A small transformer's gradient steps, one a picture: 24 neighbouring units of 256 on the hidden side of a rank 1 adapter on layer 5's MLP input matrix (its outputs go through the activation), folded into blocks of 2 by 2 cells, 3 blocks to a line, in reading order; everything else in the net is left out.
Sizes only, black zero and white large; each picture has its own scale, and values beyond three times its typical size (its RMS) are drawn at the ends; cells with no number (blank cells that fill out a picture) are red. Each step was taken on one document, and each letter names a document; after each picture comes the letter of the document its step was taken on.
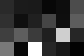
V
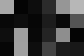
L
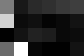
L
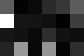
L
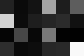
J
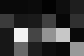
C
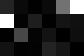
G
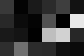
C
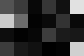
J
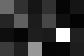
V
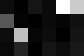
G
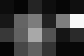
V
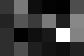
V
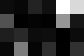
G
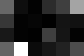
L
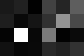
J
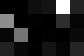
G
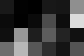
C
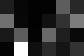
L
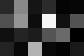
V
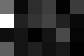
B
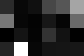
L
